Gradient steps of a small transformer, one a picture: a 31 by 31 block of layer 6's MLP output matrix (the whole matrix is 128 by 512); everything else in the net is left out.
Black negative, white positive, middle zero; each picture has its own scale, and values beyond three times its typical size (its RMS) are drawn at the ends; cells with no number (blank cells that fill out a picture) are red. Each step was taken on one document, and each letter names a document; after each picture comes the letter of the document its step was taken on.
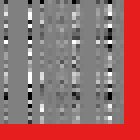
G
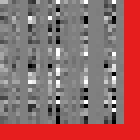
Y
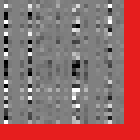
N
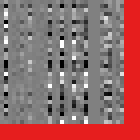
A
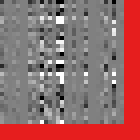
Y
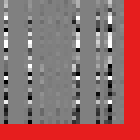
G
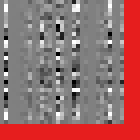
N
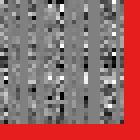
Y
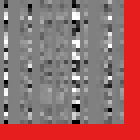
N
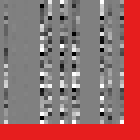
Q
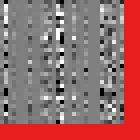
A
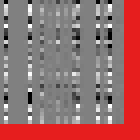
G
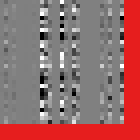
Q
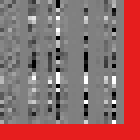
Y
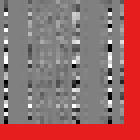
N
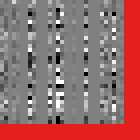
A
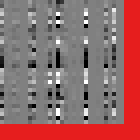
Y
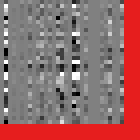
A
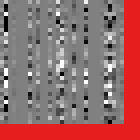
A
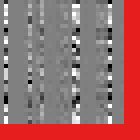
G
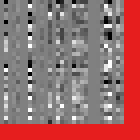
G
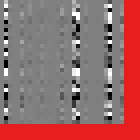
N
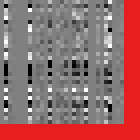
G
